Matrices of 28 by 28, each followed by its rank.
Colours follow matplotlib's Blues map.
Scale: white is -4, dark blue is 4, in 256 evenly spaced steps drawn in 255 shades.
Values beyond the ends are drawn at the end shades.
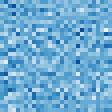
five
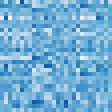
five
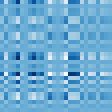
one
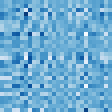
three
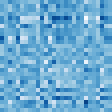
three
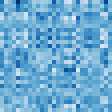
three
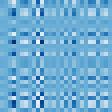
one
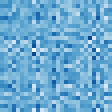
five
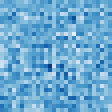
five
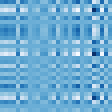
one
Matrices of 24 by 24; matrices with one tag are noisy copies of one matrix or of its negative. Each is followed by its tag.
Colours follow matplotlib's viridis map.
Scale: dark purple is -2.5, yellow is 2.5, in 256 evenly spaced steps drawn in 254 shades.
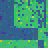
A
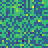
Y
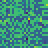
Y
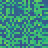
Y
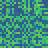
Y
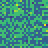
Y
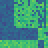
A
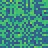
Y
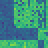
A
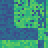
A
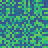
Y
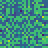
Y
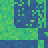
A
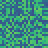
Y
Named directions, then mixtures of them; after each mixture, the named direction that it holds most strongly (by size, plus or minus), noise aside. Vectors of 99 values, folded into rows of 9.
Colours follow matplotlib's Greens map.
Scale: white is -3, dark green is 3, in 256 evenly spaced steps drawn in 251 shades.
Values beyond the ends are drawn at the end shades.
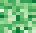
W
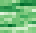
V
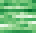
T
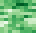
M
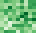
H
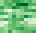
M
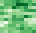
M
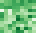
W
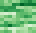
V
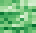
V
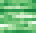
T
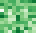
W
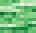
V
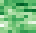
M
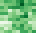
M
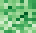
H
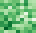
H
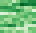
V
